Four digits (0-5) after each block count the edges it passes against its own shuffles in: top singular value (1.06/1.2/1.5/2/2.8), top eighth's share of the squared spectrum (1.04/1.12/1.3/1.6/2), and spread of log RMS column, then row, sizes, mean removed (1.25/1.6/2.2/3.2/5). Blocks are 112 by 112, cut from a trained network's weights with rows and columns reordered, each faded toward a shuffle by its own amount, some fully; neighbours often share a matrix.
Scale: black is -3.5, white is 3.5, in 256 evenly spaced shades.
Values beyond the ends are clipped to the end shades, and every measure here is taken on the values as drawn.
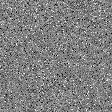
1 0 0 0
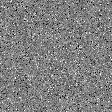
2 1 0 0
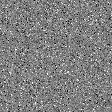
2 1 0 0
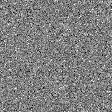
3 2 0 1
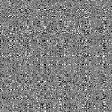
4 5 3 3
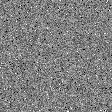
1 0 0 0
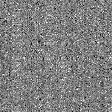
3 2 0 1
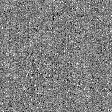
3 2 0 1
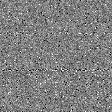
3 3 1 2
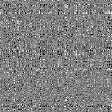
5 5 3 3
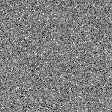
3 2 0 1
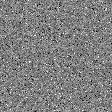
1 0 0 0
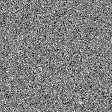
1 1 0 0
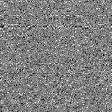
4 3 0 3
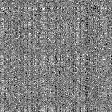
4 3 1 2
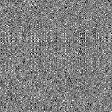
4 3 2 2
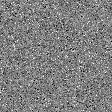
0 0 0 0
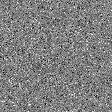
2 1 0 0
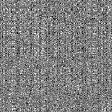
4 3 1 3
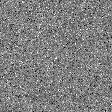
0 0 0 0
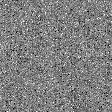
2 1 0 0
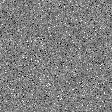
0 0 0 0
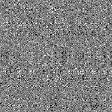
3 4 2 3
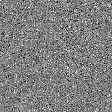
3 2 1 0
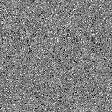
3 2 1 1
